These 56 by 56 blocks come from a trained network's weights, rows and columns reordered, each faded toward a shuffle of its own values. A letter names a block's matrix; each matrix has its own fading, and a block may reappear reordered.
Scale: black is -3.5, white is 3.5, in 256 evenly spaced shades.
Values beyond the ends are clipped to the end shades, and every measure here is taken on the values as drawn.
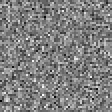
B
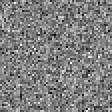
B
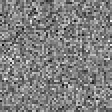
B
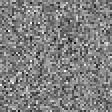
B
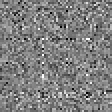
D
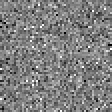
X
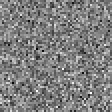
B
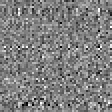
D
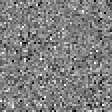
X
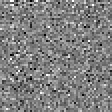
X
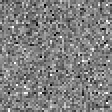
X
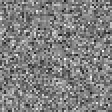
B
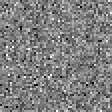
X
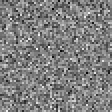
B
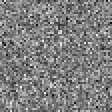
B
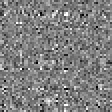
D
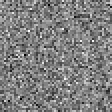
B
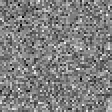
B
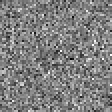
B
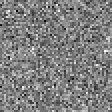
B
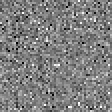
X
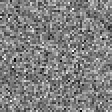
B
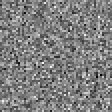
B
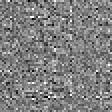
D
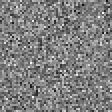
B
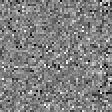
X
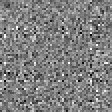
D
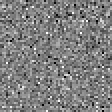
X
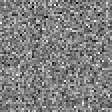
B
